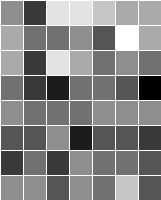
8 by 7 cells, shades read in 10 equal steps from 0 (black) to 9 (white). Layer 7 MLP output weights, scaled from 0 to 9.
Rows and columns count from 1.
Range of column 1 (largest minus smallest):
4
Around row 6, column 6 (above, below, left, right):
5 4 3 2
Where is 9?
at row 2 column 6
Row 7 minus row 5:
-3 0 -2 1 -1 -1 -2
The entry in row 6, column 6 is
3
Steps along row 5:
down same same up same same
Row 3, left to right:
6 2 8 6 4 5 4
